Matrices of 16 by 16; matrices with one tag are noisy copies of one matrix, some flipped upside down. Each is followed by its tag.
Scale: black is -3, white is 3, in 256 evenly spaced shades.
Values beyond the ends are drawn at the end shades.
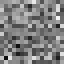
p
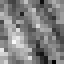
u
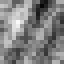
u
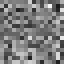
p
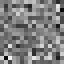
p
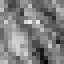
u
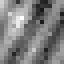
u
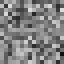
p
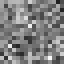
p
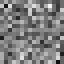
p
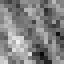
u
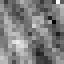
u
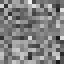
p
